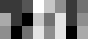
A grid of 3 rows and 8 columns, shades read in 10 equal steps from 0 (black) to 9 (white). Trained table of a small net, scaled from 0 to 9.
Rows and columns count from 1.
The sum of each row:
34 34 36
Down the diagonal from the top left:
2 2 4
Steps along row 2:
down down up down up down up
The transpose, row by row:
2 6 5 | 2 2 0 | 3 0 4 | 9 7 8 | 7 4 5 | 5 8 8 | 2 2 0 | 4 5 6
